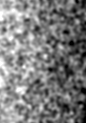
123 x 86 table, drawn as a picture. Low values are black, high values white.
Grain: blotchy. Stripes: none. Lone odd cells: none. Slope: up to the left.
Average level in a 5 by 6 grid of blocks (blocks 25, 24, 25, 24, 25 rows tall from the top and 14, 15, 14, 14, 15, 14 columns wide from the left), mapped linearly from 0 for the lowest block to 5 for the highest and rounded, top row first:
5 4 3 2 1 0
4 4 3 2 1 0
5 4 4 2 1 1
4 4 2 2 1 1
4 3 3 2 1 0
